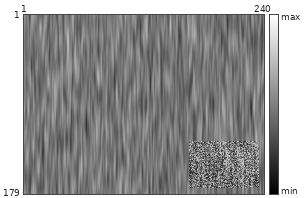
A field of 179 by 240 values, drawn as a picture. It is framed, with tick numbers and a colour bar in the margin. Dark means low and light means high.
Odd patch: rougher, in the bottom right. Mirror symmetry: none. Roughest part: bottom right. Grain: streaks running down.
